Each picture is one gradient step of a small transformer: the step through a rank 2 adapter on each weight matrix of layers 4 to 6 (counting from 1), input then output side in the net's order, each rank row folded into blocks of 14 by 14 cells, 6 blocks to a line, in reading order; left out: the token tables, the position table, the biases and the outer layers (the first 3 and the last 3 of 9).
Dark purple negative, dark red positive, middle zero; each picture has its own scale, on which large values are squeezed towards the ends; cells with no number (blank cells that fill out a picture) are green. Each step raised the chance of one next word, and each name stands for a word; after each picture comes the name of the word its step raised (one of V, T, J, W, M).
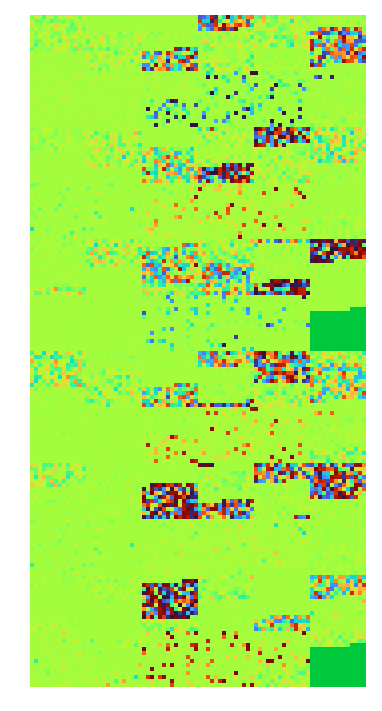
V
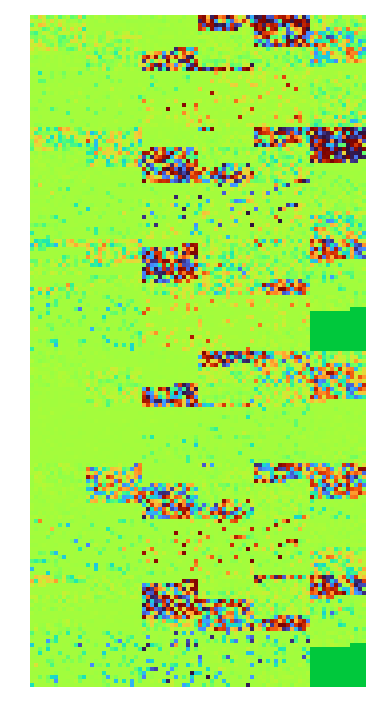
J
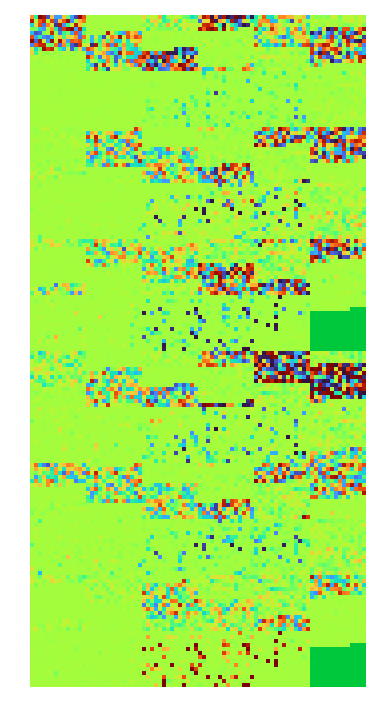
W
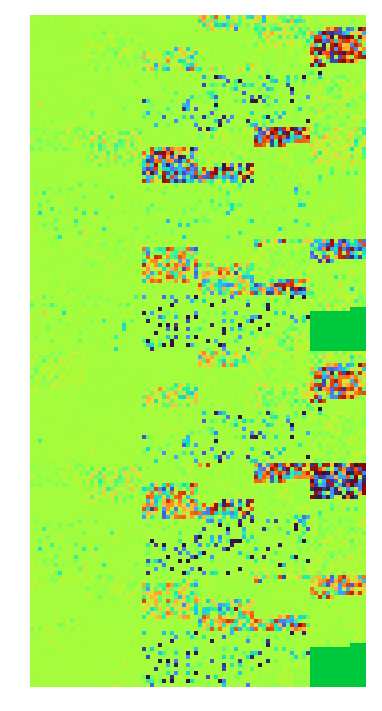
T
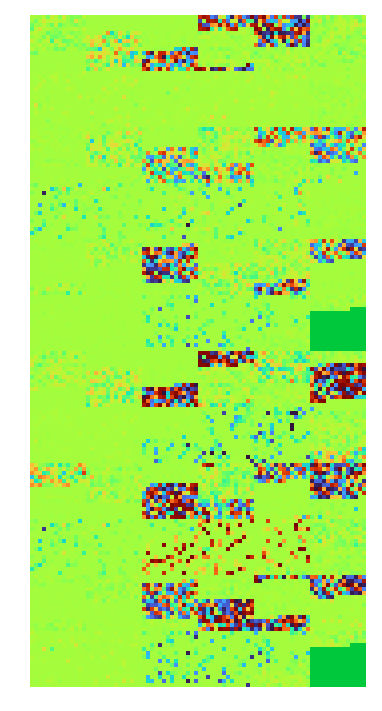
J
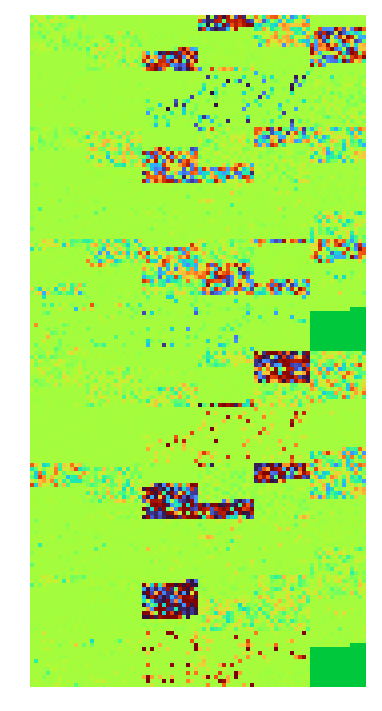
V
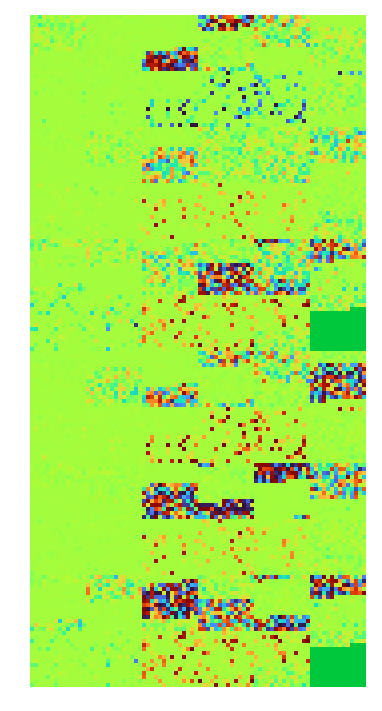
V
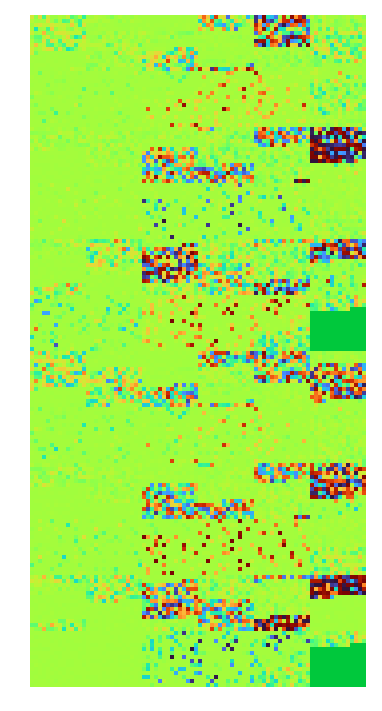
J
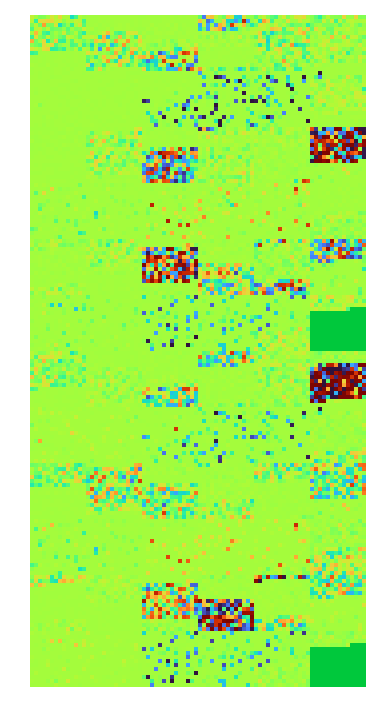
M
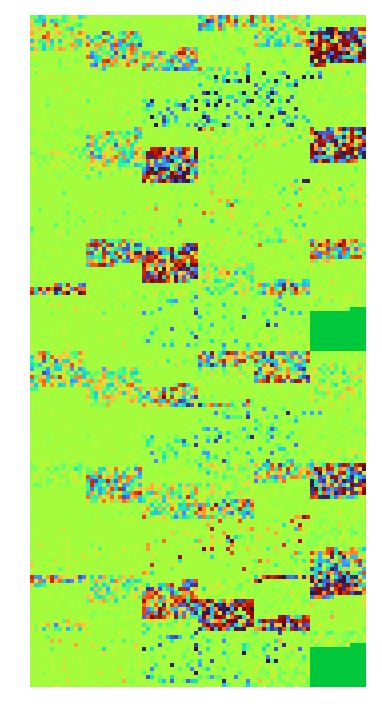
M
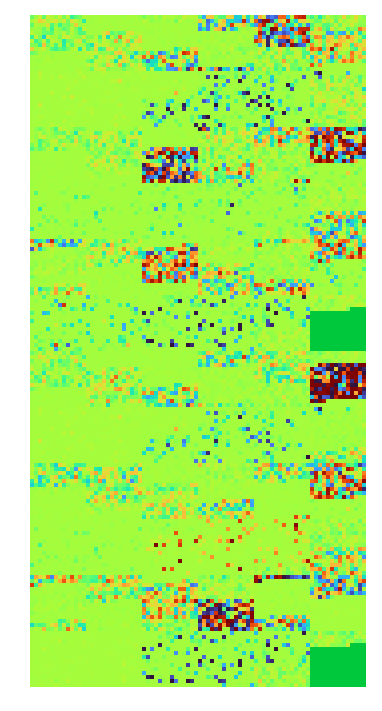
M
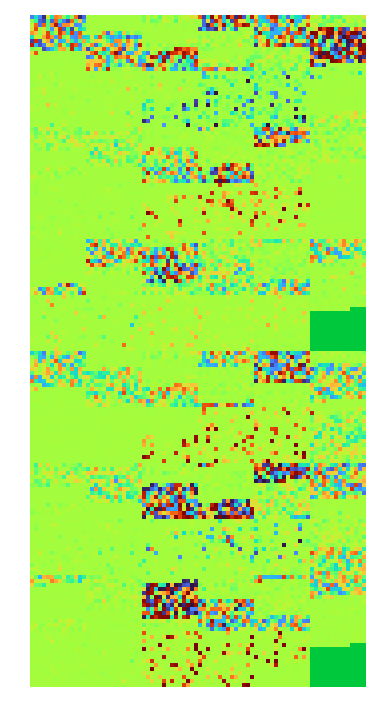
V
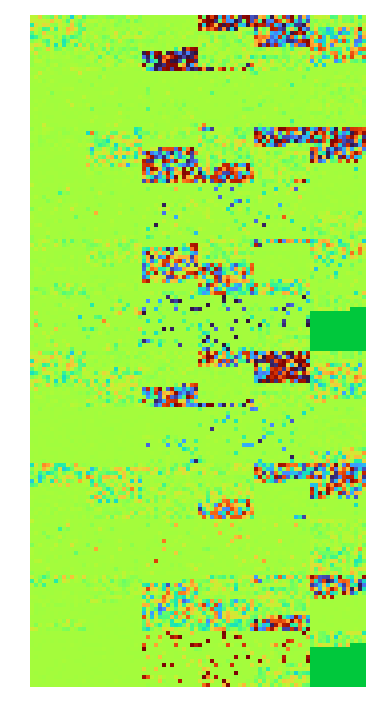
W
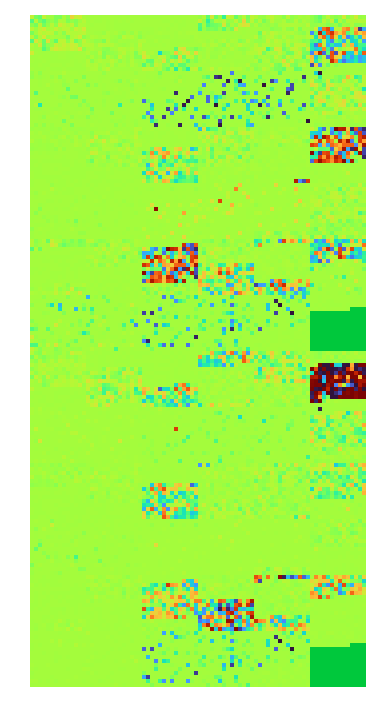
M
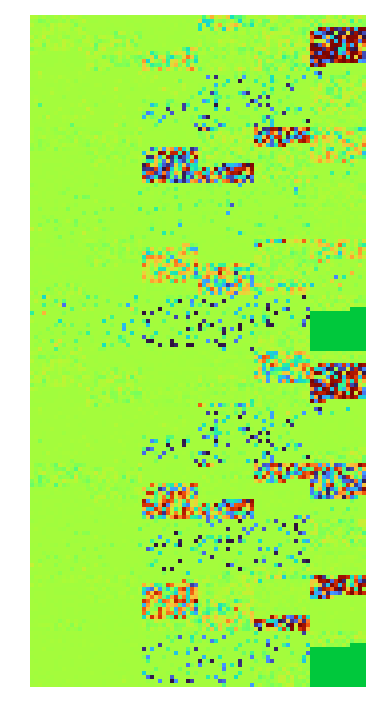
T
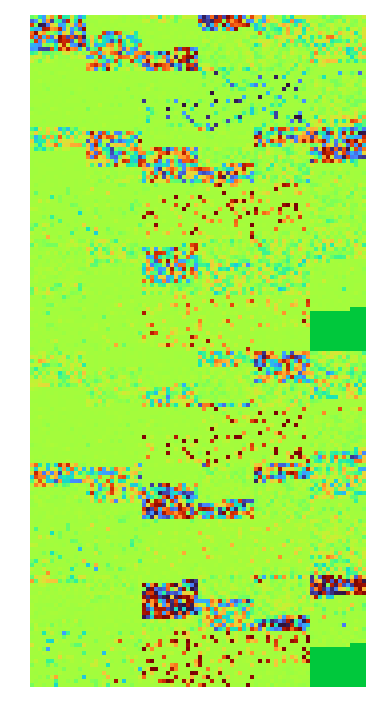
V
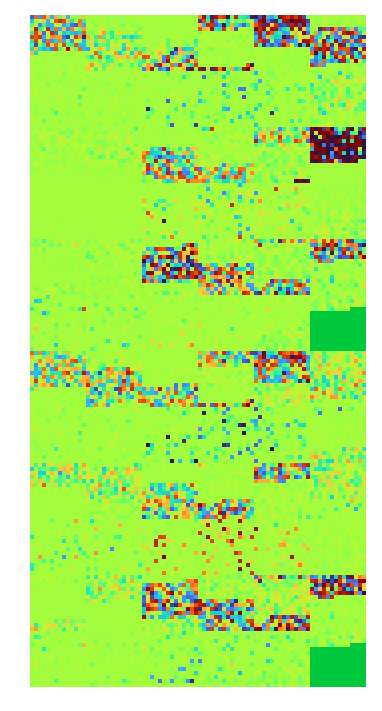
J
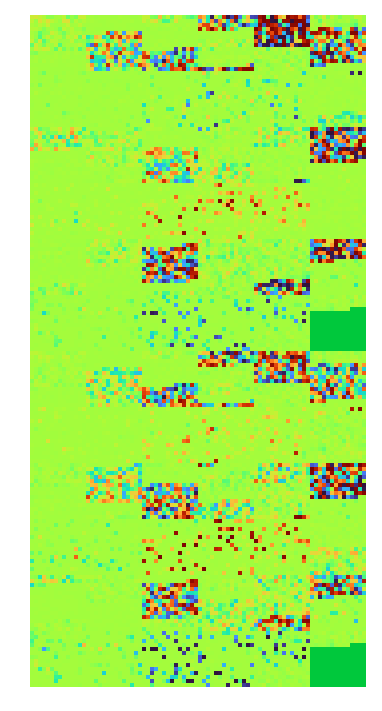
J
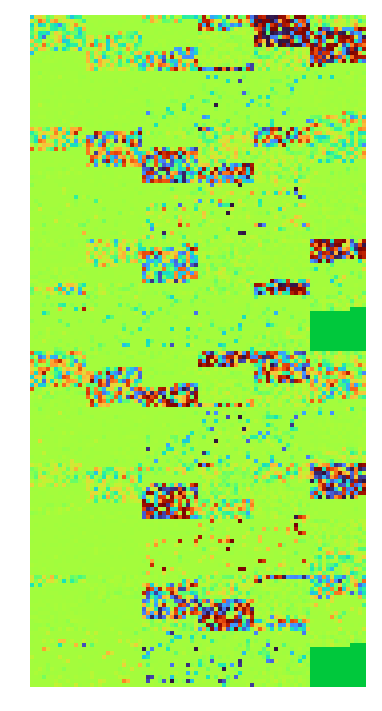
J
